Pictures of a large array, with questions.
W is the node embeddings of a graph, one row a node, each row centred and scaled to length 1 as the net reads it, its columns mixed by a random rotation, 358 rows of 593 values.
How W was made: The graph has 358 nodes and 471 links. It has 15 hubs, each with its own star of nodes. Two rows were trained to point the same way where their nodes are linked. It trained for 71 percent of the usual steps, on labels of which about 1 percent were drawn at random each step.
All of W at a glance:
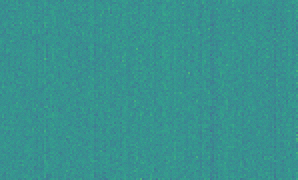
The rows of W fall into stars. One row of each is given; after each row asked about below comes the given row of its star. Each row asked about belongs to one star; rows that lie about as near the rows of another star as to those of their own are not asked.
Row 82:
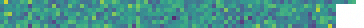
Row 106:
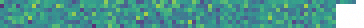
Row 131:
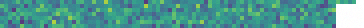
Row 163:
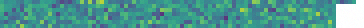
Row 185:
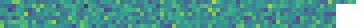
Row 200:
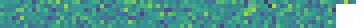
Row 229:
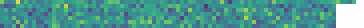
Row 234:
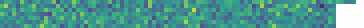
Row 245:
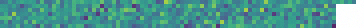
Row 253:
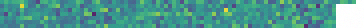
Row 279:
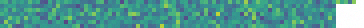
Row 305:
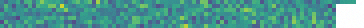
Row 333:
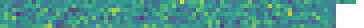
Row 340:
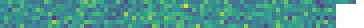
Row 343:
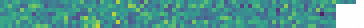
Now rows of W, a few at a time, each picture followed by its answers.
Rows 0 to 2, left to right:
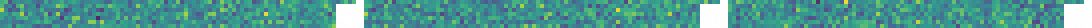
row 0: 253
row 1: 253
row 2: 340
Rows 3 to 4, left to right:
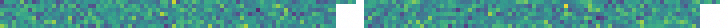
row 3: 185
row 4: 340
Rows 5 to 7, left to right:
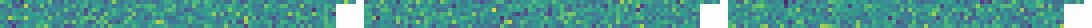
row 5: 333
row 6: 131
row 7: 82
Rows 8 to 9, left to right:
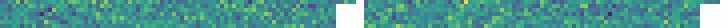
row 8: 229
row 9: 343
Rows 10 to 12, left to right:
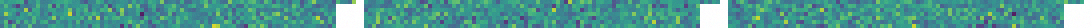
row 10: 279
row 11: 106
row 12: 305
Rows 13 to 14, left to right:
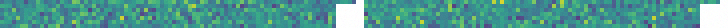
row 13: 234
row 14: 245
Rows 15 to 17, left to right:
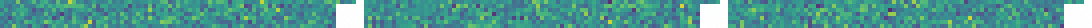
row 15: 229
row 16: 333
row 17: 245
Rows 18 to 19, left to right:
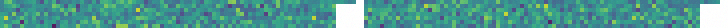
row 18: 343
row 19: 163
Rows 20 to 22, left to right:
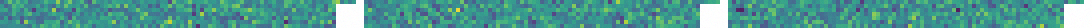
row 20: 229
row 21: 305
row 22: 253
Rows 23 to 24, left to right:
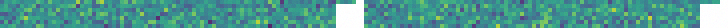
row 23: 163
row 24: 305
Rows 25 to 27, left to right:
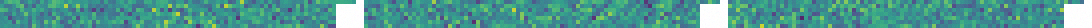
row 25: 229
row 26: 200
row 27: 343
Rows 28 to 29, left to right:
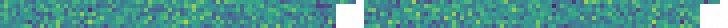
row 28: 234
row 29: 163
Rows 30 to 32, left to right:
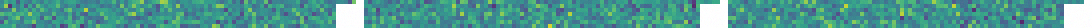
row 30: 279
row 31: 163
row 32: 333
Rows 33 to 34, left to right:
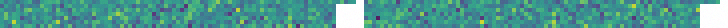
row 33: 245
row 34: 185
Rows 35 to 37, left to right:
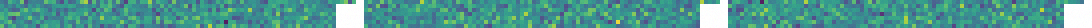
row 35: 340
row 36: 229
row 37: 131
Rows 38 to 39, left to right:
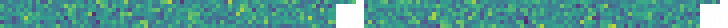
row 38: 163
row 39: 185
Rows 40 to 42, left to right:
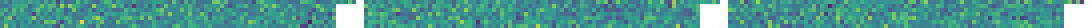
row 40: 185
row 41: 343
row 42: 245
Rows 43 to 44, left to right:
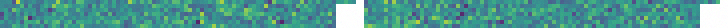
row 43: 229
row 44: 185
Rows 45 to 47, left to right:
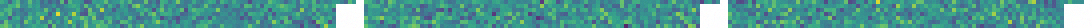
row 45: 82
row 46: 333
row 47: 340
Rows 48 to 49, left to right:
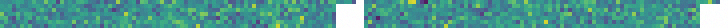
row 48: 340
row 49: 340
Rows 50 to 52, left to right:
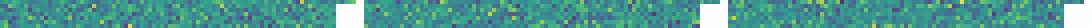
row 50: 185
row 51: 131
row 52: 343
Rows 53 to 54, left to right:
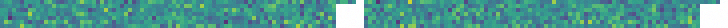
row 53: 340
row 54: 333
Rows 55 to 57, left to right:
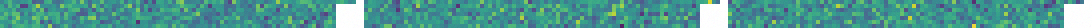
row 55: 343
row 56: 200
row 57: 340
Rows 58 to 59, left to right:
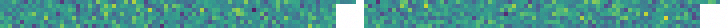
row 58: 163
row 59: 200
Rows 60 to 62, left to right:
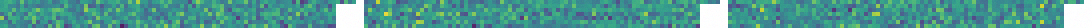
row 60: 279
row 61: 131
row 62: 106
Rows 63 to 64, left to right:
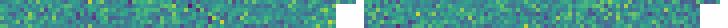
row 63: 163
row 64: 279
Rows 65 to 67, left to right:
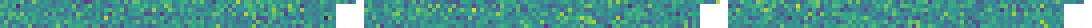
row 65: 279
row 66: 279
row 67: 106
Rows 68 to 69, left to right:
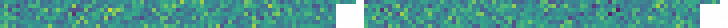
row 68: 279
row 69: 343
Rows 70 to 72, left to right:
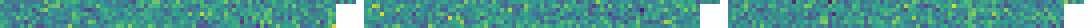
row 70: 253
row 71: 343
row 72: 229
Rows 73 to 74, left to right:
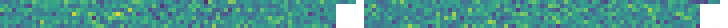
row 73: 245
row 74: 333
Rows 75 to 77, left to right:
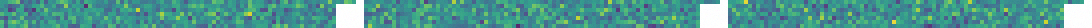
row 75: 200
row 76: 163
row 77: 229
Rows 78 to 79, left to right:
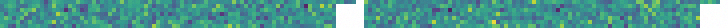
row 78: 343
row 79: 333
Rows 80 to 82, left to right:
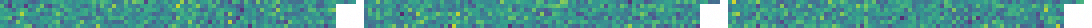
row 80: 131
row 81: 234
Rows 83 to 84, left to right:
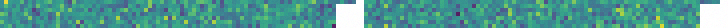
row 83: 234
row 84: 253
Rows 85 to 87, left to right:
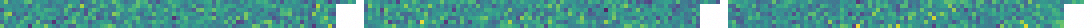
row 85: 333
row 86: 234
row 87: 253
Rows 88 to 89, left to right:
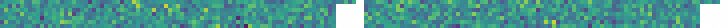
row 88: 279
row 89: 106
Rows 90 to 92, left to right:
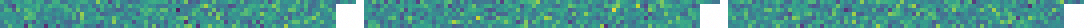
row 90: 305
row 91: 305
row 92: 340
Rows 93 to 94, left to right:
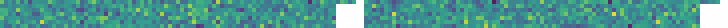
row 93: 200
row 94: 253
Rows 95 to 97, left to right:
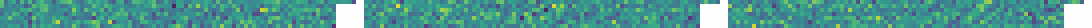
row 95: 245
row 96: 245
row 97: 200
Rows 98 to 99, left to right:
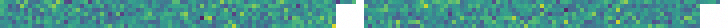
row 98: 253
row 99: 229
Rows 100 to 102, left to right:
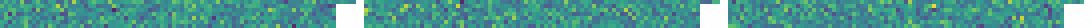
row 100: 234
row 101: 185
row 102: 305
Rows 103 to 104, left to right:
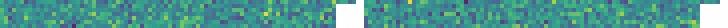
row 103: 340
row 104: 253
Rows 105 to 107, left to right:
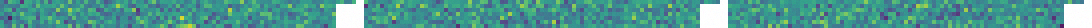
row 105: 305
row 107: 245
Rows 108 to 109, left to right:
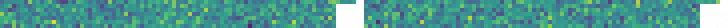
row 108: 340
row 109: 305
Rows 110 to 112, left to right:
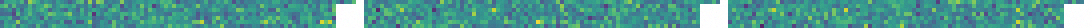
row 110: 163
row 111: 131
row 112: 279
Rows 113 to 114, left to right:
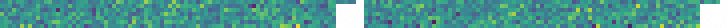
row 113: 340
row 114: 253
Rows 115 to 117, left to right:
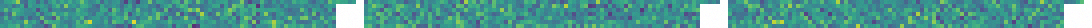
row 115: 229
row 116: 343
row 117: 185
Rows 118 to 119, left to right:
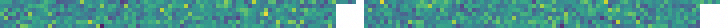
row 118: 340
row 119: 229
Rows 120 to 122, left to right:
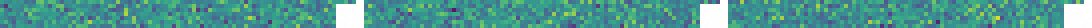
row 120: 340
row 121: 234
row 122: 163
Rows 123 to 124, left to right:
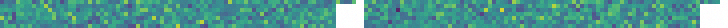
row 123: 163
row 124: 200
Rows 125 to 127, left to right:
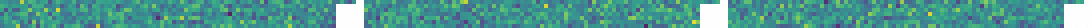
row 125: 245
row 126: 163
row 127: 185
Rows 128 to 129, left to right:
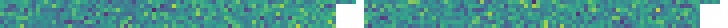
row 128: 253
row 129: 340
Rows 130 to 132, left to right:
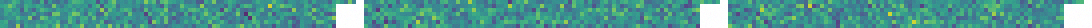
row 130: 82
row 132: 185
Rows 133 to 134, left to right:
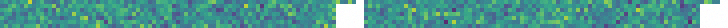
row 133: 82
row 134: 234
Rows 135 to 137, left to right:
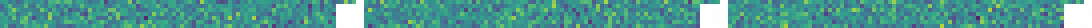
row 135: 333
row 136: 229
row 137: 131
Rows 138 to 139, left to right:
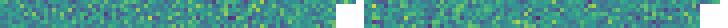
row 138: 200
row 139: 333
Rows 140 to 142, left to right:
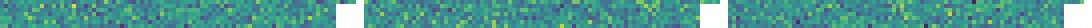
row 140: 185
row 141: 82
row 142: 305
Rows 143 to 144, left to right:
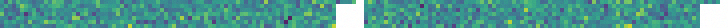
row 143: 253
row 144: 279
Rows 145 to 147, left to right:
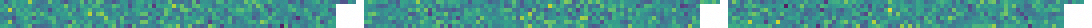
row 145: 163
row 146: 234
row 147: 185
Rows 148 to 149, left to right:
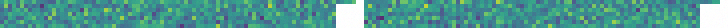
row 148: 279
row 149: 163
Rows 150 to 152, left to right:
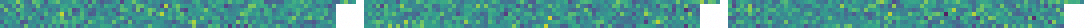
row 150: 200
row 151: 200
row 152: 200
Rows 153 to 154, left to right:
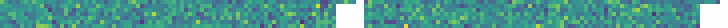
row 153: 333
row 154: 234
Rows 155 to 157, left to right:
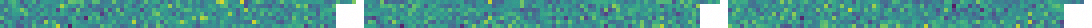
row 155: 229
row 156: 253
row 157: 343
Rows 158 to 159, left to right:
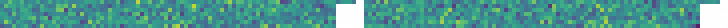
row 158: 234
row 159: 245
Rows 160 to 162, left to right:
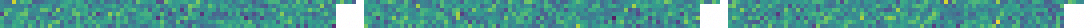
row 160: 245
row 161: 82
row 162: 234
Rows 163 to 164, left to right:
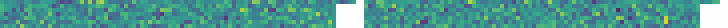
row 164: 185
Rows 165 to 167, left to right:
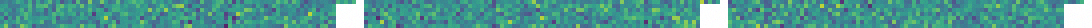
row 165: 163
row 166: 163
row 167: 185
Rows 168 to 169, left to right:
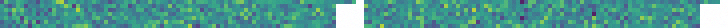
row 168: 229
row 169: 245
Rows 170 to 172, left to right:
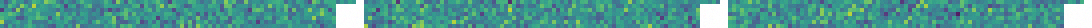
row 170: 106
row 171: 131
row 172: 245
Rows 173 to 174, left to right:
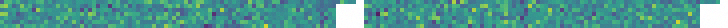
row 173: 234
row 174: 163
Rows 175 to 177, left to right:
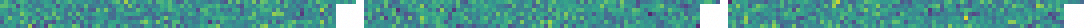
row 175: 279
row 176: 234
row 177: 343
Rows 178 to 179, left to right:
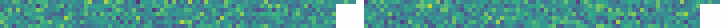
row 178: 106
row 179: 229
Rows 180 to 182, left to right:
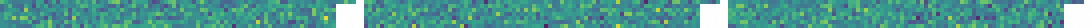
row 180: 333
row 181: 279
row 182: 343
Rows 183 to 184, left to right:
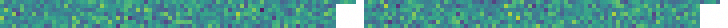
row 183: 200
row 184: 253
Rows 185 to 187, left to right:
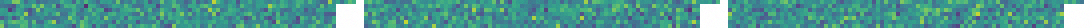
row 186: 200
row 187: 200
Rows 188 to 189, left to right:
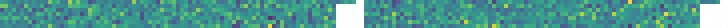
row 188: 333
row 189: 253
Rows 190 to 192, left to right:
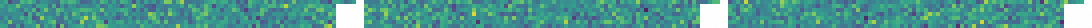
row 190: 82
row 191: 131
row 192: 229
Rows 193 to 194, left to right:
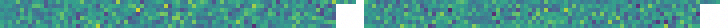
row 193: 200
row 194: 333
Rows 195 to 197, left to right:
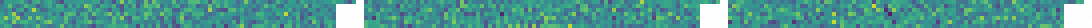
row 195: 106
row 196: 305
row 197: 163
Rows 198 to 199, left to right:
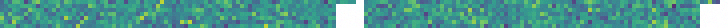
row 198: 106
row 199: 340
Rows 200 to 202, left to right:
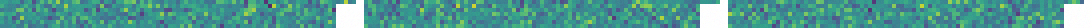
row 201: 82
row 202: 200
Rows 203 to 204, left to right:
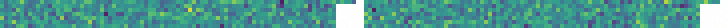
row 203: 200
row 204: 340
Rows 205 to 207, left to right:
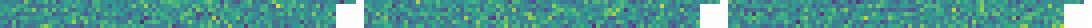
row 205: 333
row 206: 200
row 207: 253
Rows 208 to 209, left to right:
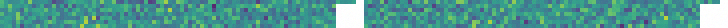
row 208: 82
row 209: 200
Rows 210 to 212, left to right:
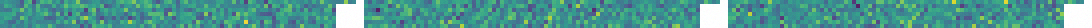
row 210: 333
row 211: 245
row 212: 340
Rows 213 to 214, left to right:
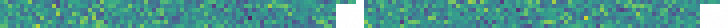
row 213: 82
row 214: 185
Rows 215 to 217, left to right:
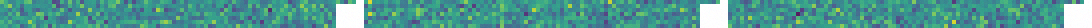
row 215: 82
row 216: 279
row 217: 333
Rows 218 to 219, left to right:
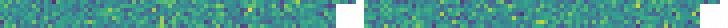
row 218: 279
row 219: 131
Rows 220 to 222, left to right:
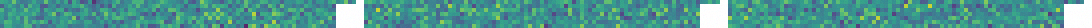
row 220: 279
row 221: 279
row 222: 343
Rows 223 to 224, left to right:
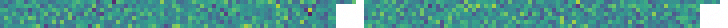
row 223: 185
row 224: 82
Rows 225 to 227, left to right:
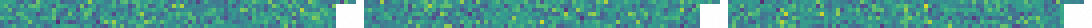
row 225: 163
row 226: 229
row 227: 131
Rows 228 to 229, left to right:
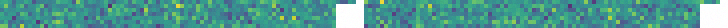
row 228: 131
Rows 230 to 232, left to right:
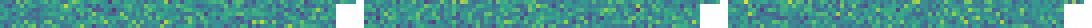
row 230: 229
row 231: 163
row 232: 229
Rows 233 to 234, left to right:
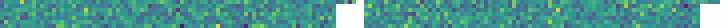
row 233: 279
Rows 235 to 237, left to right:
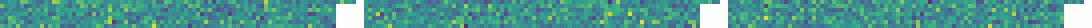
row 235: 245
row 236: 200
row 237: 106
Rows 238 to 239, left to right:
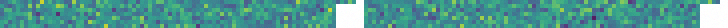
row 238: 305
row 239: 200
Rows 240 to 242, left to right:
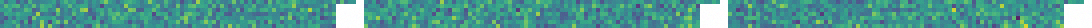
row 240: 245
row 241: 333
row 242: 253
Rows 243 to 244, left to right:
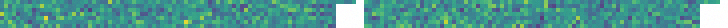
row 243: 234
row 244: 82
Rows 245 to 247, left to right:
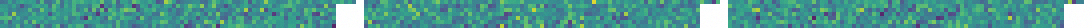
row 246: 279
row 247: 245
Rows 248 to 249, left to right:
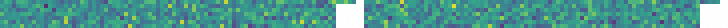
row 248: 340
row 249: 106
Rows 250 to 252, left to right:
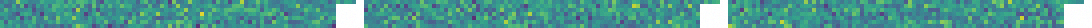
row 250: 229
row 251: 305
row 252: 131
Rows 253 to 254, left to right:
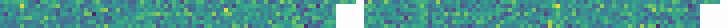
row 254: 234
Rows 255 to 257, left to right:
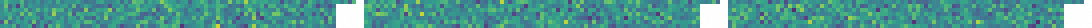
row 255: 279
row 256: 131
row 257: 343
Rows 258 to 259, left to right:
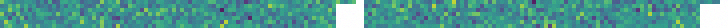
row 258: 82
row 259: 106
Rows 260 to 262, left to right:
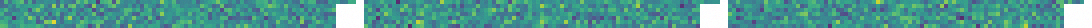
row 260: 185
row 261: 131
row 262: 340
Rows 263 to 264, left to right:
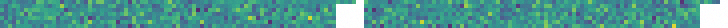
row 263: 163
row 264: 340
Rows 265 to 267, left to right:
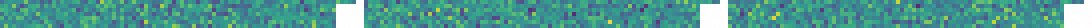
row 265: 343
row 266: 343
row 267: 163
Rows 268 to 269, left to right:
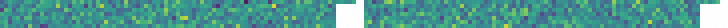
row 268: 305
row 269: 82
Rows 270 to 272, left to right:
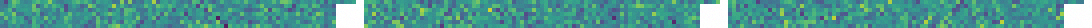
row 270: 106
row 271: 82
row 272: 279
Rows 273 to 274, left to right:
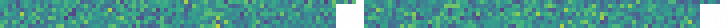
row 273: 279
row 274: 333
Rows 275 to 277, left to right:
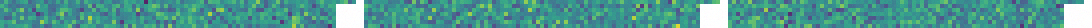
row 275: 200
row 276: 163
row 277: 185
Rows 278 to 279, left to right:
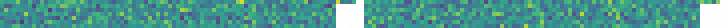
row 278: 229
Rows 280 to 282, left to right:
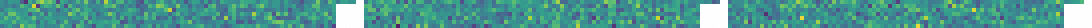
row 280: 106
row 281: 131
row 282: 229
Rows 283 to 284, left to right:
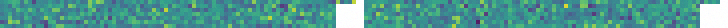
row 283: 163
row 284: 343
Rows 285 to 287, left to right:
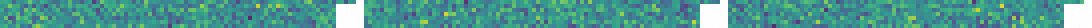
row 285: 82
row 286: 234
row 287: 305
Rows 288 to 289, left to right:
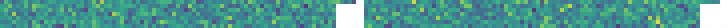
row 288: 343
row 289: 305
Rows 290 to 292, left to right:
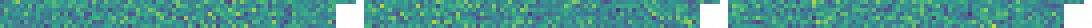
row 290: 229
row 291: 82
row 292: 234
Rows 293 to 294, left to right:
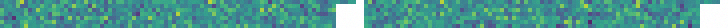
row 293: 185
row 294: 131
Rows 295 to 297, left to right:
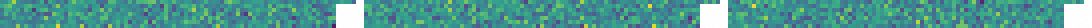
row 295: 234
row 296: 245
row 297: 106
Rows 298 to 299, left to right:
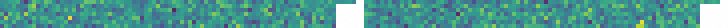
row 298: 106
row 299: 253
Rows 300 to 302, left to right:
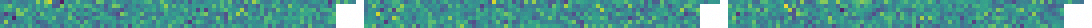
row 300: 163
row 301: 343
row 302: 234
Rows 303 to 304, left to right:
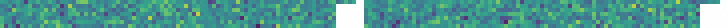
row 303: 340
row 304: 333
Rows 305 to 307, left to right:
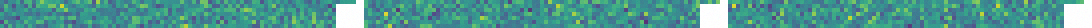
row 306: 200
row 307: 279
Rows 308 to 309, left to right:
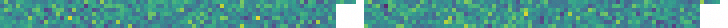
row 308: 185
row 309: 82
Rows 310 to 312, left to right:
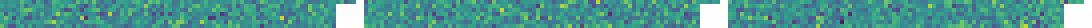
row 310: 131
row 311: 343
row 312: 253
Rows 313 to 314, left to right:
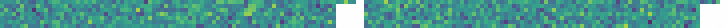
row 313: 200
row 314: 106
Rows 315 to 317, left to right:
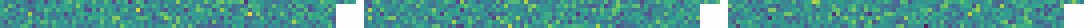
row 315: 200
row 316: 305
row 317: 200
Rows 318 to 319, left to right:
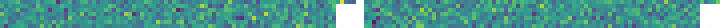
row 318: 340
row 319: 131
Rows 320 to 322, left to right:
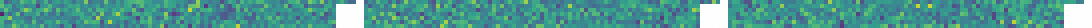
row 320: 245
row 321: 185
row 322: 343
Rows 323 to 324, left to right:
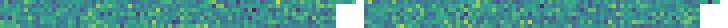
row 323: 82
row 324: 82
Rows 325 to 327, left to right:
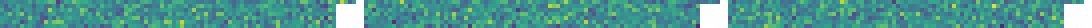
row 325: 340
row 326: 234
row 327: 333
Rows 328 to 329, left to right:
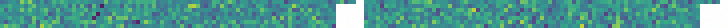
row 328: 245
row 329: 279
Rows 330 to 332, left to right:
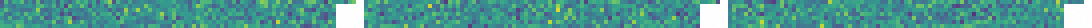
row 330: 185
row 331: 234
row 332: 343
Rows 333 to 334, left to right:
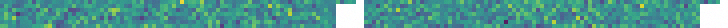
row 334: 106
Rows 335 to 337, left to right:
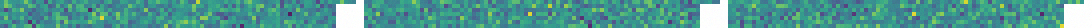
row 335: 234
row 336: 340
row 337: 253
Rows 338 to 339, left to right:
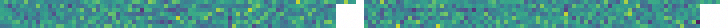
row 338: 200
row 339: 229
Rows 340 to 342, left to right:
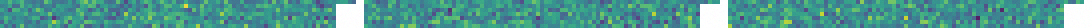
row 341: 333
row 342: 131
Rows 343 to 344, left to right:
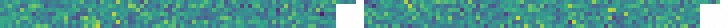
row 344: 305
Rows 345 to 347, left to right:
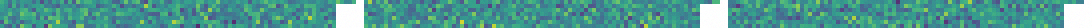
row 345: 131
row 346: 185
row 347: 229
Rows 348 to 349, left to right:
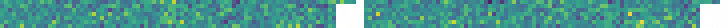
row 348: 340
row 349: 340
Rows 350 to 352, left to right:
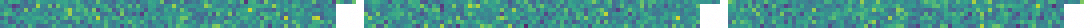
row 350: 305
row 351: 106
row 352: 279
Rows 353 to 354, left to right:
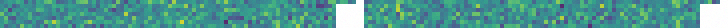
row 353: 340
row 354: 106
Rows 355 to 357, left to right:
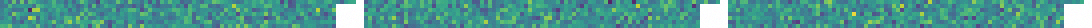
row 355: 185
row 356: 305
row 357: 163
